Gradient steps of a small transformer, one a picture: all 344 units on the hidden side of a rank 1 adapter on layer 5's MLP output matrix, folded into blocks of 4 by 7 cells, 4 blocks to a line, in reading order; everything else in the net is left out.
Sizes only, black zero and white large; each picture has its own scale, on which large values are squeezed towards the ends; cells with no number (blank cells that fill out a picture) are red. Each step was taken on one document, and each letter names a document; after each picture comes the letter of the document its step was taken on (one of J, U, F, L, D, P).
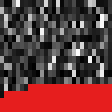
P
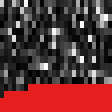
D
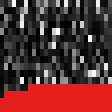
D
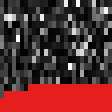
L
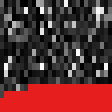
D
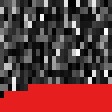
L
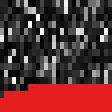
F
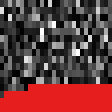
P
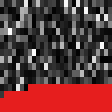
D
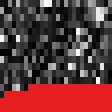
P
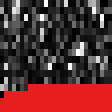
L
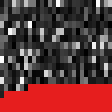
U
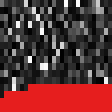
F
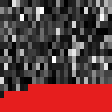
U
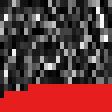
P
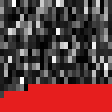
U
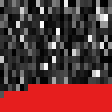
D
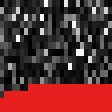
L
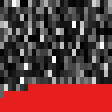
U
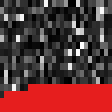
P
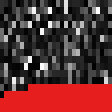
F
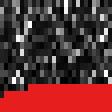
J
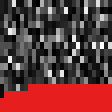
U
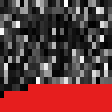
D
